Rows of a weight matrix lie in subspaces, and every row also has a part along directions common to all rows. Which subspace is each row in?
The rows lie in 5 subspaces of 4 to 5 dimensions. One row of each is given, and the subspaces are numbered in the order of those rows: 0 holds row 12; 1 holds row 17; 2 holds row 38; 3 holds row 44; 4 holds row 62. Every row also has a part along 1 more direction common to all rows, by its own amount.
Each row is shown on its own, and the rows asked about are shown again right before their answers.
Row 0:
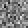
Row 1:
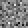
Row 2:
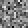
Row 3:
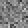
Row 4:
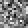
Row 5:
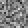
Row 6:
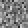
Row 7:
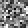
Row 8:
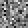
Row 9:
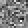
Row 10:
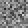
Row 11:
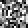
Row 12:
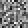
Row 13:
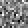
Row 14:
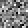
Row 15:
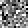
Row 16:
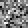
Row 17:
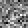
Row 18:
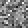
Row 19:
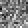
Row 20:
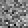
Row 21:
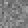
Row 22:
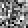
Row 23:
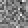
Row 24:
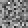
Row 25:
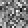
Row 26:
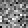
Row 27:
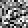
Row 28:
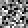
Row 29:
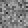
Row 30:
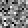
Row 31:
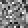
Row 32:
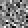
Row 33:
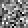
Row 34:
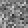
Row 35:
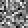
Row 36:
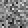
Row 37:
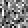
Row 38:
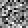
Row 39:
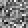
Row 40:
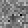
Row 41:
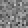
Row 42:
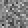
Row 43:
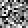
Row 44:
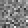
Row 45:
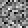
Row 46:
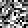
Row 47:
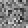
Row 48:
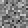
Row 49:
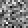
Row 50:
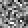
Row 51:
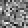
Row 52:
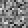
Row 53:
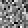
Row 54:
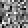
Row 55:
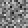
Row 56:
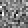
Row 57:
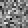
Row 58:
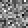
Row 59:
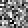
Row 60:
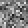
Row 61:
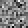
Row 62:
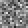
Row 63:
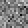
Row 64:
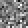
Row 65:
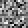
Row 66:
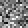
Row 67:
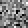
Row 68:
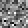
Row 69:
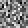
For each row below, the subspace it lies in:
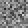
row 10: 2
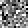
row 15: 4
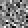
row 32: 3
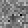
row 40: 1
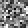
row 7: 4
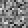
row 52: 3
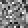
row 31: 0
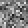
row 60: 1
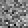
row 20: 4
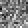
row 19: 4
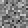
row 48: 4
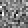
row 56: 4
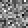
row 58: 2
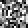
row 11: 0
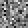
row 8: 2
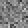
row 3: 3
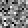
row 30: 2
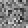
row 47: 0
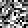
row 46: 1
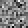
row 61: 3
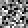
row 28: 2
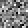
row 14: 3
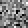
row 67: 4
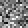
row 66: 1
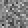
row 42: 4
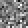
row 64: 3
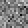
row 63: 1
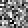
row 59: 3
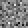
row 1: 3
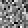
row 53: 0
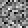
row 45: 2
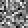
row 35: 0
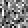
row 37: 4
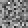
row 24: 3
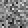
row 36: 4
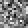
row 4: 4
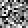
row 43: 2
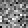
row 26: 1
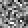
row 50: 4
